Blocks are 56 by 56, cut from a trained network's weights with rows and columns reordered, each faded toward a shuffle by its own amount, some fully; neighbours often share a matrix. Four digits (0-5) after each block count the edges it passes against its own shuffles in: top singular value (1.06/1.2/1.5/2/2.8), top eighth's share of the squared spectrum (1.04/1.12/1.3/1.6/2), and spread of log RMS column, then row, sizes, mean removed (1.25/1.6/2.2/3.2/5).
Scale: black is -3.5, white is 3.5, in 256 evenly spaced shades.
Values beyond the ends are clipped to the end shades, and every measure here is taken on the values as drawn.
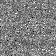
0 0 0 0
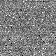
1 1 0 0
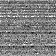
4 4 1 2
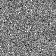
0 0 0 0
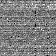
4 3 1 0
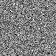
0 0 0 0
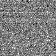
1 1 0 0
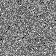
0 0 0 0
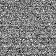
2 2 0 0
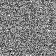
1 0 0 0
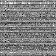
4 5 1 2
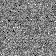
1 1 0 0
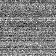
4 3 0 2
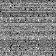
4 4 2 0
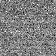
1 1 0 0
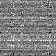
4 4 2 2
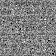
1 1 0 0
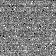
2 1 0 0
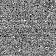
1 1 0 0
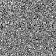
2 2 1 1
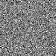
2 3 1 1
